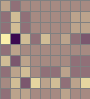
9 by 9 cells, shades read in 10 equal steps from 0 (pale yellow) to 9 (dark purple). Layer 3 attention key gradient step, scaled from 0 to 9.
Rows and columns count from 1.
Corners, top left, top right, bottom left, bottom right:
3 4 5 4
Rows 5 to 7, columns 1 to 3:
5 3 4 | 2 6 3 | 5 3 2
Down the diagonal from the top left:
3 2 5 5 4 4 3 3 4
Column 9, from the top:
4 3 3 6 4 5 5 1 4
